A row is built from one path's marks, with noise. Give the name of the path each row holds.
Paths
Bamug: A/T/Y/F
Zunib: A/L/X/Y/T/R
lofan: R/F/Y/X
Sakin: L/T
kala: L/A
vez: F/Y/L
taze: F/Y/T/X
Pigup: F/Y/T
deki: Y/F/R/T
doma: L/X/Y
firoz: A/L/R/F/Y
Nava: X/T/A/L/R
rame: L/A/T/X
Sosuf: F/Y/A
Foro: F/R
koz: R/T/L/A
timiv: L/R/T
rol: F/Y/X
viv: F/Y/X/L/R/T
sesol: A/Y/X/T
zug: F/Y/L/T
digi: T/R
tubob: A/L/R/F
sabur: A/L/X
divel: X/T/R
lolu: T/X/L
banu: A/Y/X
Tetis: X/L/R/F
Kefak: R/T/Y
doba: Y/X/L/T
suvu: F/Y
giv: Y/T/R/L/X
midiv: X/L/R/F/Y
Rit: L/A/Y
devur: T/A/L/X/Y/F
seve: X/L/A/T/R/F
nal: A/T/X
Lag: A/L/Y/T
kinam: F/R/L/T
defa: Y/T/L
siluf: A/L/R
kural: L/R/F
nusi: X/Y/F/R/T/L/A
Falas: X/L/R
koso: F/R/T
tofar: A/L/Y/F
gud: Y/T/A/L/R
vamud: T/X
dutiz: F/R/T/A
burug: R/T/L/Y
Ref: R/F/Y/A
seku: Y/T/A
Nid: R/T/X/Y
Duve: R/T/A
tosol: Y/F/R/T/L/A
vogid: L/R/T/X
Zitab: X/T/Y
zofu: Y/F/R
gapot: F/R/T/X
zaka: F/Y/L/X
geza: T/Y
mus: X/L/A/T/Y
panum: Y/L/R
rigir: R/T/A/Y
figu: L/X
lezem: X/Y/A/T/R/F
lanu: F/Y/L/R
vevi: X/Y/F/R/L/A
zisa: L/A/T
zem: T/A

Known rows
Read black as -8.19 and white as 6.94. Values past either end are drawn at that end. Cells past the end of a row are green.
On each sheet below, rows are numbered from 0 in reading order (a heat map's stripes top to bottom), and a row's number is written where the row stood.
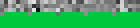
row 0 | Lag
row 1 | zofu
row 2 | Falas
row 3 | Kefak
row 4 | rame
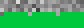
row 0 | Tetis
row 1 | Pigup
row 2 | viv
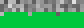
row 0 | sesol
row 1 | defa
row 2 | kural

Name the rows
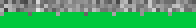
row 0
giv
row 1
zisa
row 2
zug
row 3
seve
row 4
devur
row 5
nal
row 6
figu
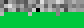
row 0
doba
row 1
rol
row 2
deki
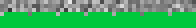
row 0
taze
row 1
lanu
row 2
banu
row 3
seku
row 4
doma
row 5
panum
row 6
vamud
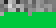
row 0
mus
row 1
nusi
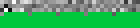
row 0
Sosuf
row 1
rigir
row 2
digi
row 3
zem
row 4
timiv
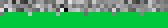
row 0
vogid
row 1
Zitab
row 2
suvu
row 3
kala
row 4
divel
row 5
sabur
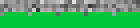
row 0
lezem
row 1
vez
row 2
koso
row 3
dutiz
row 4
Nid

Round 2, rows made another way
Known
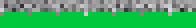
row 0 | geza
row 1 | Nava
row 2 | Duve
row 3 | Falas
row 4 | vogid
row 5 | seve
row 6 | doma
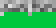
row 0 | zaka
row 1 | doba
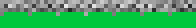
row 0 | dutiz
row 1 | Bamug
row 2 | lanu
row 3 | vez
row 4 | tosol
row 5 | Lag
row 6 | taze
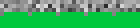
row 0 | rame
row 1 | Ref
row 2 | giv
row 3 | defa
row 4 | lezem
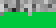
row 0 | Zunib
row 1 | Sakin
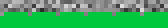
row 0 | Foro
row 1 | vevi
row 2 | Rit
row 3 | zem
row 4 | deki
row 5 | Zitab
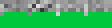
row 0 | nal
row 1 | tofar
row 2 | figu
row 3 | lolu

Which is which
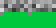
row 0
Kefak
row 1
gapot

